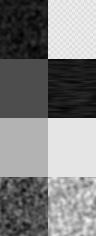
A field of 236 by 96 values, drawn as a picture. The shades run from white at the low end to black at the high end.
The table splits into 4 rows of 2 panels. Panel 1,1: very high, blotchy, faint in contrast. Panel 1,2: very low, checkered, faint in contrast. Panel 2,1: high, flat. Panel 2,2: very high, streaked across, faint in contrast. Panel 3,1: low, flat. Panel 3,2: very low, flat. Panel 4,1: high, blotchy. Panel 4,2: low, blotchy.
